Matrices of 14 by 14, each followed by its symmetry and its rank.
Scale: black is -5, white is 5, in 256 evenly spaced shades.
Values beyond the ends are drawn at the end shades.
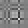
symmetric, rank one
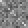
symmetric, full rank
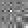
symmetric, rank two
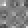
symmetric, rank two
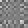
symmetric, rank two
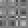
symmetric, rank one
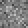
symmetric, full rank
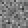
symmetric, full rank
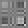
symmetric, rank one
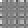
symmetric, rank one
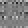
neither, rank two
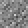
symmetric, full rank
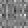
neither, rank two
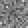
symmetric, full rank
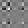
symmetric, rank one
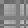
symmetric, rank one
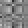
neither, rank two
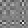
symmetric, rank two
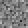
symmetric, full rank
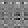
neither, rank two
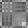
symmetric, rank two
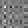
neither, rank two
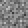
symmetric, full rank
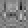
neither, rank two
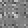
symmetric, rank two
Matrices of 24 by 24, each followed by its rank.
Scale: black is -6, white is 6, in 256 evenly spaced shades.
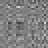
three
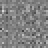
five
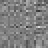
three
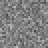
full rank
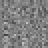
five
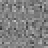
five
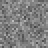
full rank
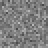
full rank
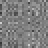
three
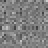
five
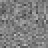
five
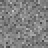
full rank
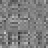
three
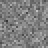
full rank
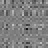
three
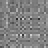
three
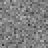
full rank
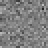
five
